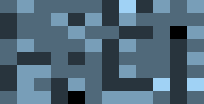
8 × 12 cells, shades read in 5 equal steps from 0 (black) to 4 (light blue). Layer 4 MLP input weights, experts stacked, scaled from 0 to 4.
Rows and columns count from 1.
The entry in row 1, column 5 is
2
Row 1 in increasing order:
1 1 2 2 2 2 2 2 3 3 3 4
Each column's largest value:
2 3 3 3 3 3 3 4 3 4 2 4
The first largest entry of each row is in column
8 4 5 2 12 2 10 2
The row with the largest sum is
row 1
